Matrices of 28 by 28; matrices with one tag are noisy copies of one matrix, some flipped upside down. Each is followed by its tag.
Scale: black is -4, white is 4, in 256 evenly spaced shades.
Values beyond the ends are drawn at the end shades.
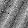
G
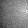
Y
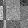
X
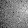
Y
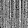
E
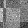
X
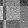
X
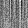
E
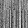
E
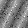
G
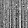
E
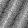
G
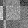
X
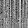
E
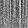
E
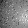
Y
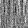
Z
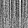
E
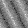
G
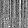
E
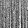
E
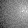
Y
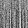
E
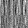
Z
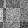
X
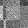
X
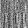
Z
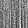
E
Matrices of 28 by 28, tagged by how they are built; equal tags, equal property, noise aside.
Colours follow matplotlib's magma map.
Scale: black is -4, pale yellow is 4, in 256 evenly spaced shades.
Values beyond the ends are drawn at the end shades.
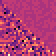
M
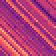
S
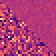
M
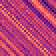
S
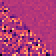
M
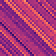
S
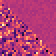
M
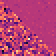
M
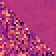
M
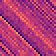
S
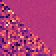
M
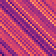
S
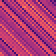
S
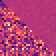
M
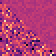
M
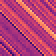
S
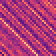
S
